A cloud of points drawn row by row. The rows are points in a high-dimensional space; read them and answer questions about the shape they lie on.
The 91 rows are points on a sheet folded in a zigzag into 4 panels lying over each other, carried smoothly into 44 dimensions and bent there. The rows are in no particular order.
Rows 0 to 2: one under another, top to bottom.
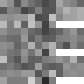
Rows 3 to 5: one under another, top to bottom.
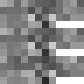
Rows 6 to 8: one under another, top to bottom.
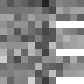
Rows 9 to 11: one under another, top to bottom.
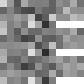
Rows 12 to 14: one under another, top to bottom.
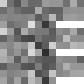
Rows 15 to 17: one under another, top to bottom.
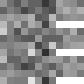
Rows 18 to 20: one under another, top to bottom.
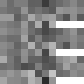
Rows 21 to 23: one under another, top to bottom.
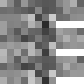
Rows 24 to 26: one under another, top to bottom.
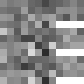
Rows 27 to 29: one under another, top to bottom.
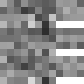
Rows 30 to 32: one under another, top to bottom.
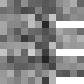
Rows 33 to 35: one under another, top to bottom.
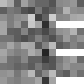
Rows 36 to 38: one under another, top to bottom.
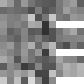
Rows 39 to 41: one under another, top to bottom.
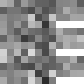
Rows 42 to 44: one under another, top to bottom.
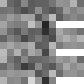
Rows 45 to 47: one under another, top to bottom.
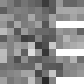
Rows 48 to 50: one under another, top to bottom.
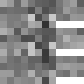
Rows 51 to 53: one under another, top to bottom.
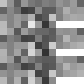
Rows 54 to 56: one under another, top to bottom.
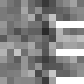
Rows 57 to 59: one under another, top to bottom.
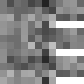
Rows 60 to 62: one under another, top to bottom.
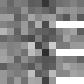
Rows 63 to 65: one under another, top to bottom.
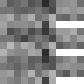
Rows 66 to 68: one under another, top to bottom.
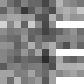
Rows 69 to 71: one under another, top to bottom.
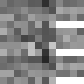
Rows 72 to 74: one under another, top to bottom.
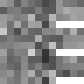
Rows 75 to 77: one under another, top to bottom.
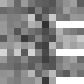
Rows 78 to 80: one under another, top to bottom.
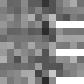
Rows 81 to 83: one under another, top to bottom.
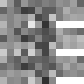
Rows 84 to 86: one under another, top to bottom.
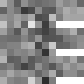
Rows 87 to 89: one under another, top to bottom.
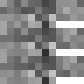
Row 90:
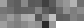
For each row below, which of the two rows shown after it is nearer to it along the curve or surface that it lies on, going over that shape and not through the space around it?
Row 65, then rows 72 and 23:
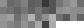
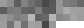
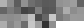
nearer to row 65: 23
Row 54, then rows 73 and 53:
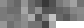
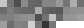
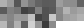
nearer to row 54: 73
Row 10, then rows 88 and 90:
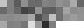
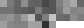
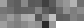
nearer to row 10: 88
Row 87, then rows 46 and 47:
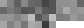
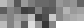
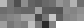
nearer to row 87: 46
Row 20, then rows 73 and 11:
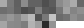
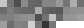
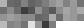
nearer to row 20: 11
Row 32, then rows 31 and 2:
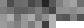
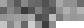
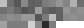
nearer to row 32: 2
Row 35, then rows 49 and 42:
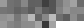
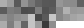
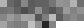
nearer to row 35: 42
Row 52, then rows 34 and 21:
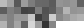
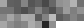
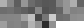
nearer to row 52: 21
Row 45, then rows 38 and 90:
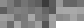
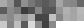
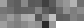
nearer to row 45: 38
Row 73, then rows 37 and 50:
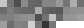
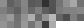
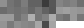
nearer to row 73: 37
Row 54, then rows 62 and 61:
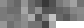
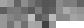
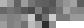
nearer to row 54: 61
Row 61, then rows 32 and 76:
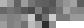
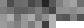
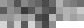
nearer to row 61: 76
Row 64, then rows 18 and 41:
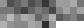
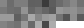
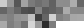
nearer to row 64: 18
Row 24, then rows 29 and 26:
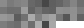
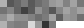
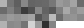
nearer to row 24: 26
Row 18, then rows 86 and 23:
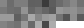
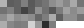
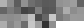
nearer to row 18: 23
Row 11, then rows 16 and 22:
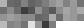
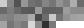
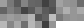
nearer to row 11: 16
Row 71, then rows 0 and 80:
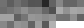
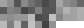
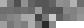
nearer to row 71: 0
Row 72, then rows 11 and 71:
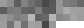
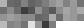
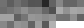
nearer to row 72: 71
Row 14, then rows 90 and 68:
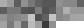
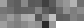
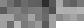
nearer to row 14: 68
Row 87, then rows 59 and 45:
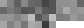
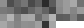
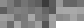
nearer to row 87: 45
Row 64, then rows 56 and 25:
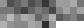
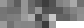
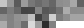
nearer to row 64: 56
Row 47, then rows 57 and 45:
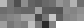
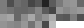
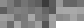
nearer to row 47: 57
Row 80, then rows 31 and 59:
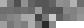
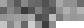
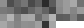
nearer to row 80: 59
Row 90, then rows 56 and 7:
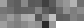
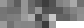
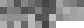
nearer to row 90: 56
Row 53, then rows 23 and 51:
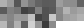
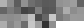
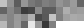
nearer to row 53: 51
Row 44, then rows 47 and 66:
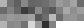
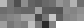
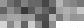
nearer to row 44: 47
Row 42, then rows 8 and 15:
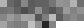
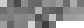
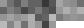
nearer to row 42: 8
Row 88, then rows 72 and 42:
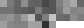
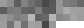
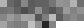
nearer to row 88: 42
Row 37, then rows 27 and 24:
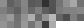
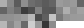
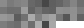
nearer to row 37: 24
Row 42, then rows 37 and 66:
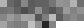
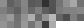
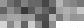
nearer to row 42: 37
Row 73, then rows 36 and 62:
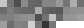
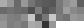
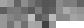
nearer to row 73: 36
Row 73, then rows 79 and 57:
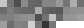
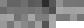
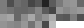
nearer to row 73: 57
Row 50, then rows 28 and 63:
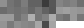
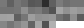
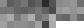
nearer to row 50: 28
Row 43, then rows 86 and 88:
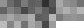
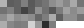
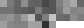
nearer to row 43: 88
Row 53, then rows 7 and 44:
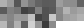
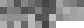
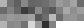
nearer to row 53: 7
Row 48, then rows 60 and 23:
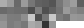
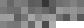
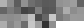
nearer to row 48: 23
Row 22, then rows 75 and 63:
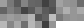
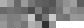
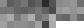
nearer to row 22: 75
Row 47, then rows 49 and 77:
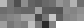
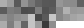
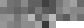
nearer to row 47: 77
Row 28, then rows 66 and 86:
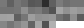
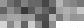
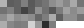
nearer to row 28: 66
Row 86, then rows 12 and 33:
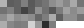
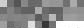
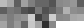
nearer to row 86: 12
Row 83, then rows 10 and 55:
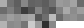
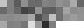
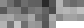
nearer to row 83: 10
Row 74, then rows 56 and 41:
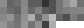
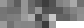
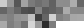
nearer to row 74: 56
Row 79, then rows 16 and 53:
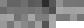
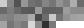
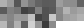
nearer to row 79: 53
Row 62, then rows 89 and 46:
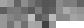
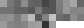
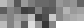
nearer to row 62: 46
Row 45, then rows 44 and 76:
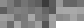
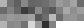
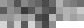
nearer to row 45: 76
